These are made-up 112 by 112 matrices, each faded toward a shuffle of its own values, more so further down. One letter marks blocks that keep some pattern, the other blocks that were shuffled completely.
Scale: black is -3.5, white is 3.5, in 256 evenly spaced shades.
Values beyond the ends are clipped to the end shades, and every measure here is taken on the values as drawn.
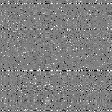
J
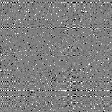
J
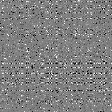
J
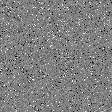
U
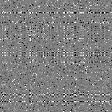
J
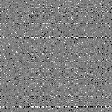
J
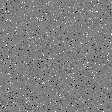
U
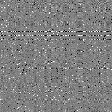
J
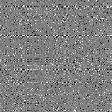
J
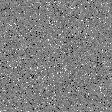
U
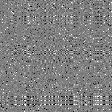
J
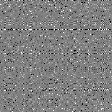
J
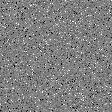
U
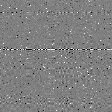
J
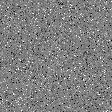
U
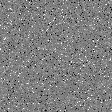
U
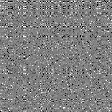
J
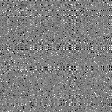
J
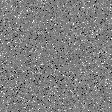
U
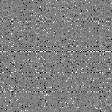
J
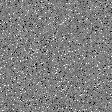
U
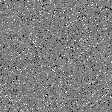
U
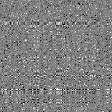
J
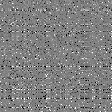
J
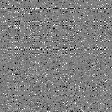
J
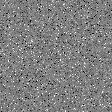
U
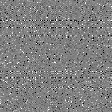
J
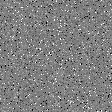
U
